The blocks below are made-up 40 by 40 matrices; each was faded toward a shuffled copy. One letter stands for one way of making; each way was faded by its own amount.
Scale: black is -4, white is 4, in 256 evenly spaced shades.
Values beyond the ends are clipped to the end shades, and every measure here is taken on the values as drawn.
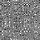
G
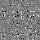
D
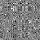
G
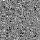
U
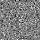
U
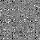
D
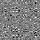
G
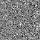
U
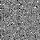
U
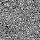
U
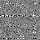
D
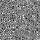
U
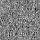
U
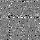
D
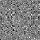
G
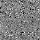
D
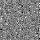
U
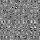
G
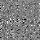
D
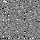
D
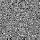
U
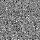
U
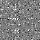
D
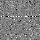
D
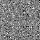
U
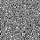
U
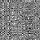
G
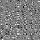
G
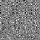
G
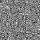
U
